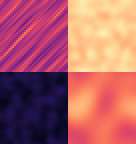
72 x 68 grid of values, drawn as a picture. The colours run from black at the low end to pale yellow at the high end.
The table splits into 2 rows of 2 panels. Panel 1,1: middling, slanting up to the right. Panel 1,2: very high, blotchy, faint in contrast. Panel 2,1: very low, blotchy, faint in contrast. Panel 2,2: high, smooth.
